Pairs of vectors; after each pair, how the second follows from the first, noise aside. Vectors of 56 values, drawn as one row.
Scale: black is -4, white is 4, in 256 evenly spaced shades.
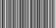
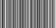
copied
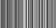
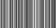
shuffled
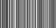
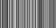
copied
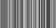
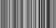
copied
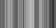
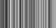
shuffled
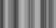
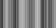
copied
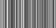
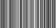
shuffled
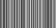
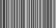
copied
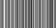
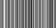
copied
